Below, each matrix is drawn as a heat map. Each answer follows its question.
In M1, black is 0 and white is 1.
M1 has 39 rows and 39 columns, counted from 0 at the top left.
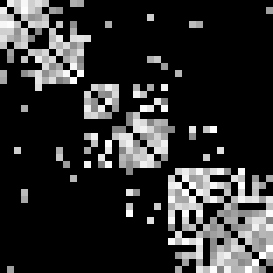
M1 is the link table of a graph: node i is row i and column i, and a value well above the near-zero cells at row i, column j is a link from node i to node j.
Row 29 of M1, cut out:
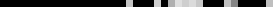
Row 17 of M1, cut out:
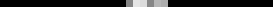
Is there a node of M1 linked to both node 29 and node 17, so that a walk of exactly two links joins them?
yes
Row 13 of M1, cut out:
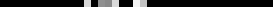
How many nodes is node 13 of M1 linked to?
6
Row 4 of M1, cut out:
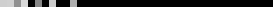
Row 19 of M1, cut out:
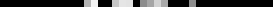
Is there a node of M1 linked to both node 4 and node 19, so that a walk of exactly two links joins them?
no
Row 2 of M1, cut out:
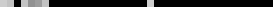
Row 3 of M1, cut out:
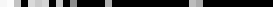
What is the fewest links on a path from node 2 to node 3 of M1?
1
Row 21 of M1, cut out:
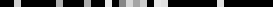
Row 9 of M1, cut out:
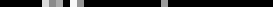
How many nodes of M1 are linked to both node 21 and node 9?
2
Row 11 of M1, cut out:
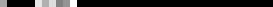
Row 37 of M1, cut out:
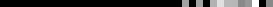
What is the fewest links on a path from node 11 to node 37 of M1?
4
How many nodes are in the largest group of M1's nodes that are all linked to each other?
8
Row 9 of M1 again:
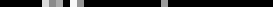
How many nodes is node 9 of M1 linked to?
6
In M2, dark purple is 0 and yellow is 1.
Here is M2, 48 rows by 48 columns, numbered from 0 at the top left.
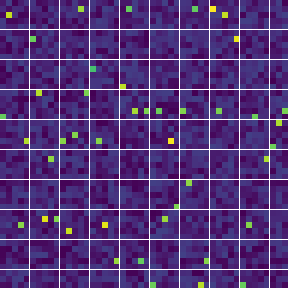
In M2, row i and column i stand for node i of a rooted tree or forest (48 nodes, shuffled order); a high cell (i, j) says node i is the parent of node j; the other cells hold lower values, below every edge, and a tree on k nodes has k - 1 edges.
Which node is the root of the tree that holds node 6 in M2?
38
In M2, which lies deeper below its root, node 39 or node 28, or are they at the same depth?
node 39
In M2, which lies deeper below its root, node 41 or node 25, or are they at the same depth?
the same depth
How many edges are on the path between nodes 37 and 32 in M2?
3
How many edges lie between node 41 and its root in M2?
2
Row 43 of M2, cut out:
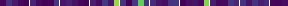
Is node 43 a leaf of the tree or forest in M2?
no
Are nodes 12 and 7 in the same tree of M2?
yes
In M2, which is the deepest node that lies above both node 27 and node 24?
18
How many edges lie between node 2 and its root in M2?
0
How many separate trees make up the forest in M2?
4
